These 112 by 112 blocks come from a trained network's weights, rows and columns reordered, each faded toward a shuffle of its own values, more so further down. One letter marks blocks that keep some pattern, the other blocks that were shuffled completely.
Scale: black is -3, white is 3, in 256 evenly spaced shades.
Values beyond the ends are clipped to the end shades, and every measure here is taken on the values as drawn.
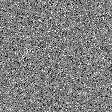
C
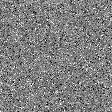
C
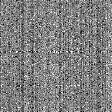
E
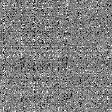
E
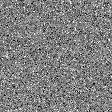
C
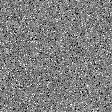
C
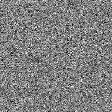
E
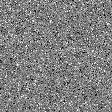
C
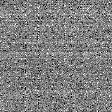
E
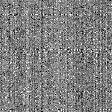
E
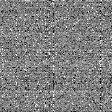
E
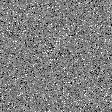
C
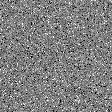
C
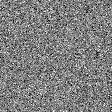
C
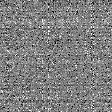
E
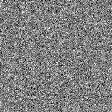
E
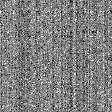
E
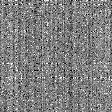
E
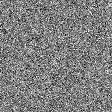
C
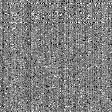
E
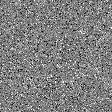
C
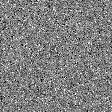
C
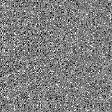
E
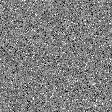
C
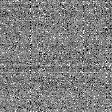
E
